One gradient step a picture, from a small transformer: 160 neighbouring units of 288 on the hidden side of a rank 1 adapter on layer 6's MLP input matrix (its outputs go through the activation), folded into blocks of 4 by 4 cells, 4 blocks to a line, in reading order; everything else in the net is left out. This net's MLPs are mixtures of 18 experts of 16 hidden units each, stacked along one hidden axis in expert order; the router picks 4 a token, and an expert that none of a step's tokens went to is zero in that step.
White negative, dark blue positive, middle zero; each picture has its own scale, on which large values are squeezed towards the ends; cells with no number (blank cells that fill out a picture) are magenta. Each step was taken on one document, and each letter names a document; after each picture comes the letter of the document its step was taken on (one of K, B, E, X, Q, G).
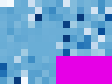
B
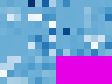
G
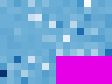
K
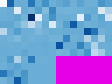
B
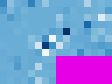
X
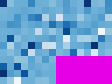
X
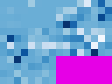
X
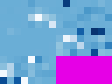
K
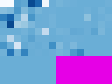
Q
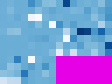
K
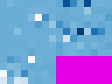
K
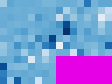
X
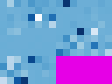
K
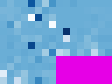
G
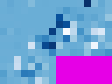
X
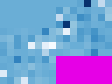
X
